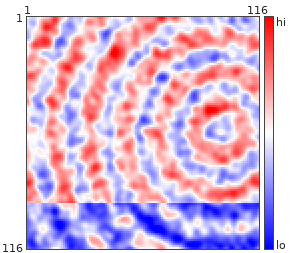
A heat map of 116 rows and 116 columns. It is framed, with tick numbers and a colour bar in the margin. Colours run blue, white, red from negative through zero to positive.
Seam: horizontal, 80% of the way down, the top part higher. Rings: centred on the middle right. Lone odd cells: none. Histogram: bell-shaped.
